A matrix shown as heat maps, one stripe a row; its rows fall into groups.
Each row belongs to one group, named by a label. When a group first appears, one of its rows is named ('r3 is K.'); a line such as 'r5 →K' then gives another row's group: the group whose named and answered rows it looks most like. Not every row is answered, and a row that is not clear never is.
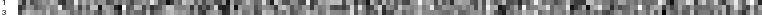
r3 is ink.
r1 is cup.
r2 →ink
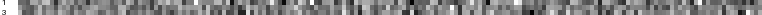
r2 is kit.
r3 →kit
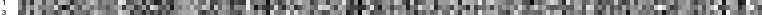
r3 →kit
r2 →cup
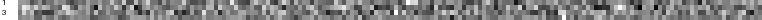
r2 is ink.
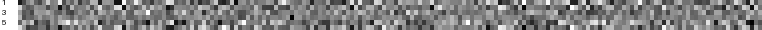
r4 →kit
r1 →ink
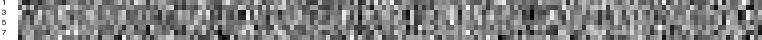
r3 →kit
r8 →ink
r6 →cup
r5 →kit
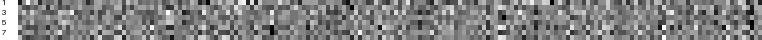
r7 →ink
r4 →ink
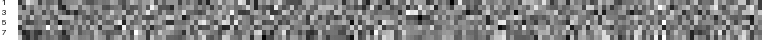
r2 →cup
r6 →ink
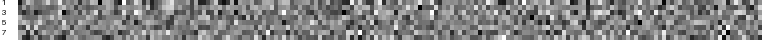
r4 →kit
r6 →kit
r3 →ink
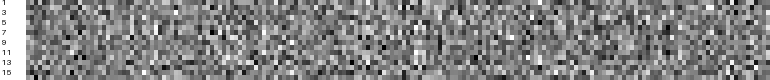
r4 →ink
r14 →kit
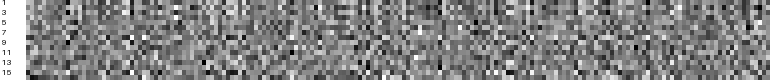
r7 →cup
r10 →kit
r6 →kit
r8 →ink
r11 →ink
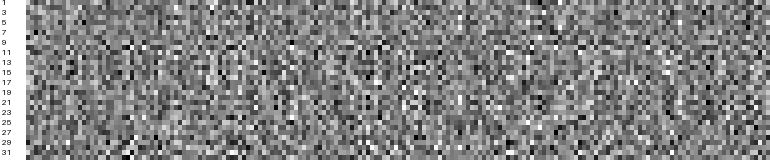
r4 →kit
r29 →ink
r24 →ink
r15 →cup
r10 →ink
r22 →kit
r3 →ink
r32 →ink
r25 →cup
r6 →kit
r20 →kit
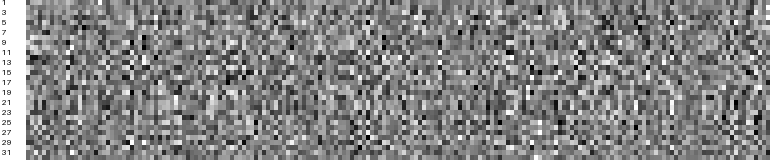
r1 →ink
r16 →ink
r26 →kit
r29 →ink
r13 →ink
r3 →kit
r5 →kit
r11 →ink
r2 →kit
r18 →cup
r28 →kit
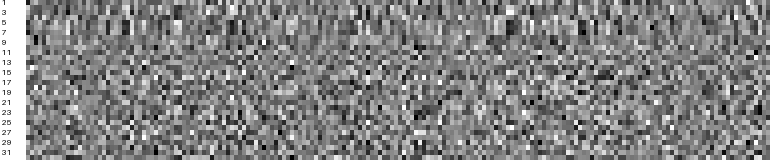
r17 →ink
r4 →kit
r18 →kit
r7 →ink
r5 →ink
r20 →kit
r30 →cup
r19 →ink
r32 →cup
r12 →kit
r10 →cup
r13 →ink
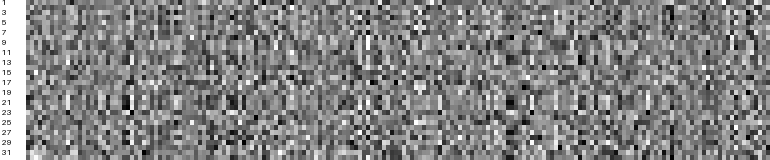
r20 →ink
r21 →ink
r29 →ink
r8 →ink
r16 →cup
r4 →ink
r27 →ink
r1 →cup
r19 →kit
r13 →ink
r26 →kit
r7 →kit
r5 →kit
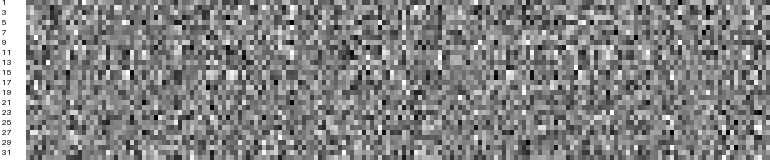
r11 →ink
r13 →kit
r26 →cup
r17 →kit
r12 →ink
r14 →ink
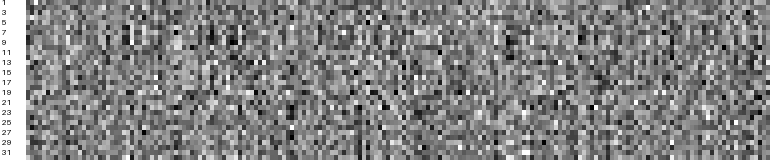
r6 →ink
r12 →ink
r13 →kit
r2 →ink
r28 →cup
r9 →ink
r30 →kit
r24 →cup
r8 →ink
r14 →cup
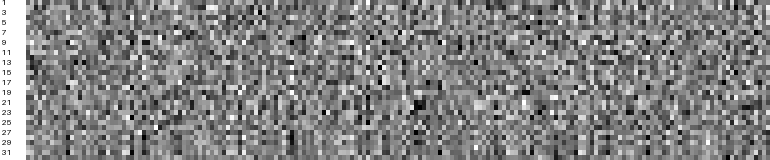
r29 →cup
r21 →cup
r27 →cup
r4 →ink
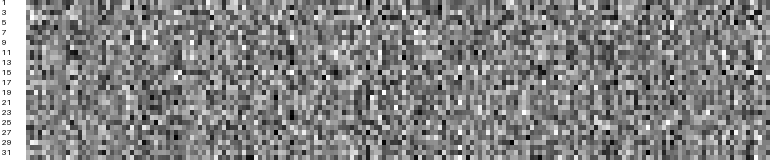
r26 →ink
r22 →kit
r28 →cup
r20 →kit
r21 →kit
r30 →kit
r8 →ink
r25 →cup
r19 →kit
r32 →kit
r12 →cup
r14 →kit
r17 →ink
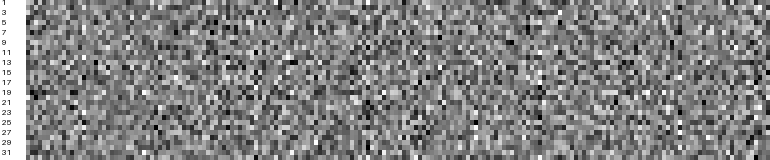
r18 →kit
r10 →kit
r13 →cup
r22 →cup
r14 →ink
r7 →cup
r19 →ink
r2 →cup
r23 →cup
